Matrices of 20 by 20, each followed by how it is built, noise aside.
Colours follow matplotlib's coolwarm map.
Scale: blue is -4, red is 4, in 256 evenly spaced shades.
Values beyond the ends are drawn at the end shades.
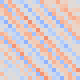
Toeplitz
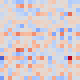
low rank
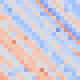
Toeplitz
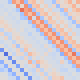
Toeplitz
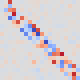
banded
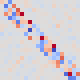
banded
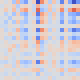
low rank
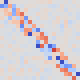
banded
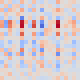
low rank
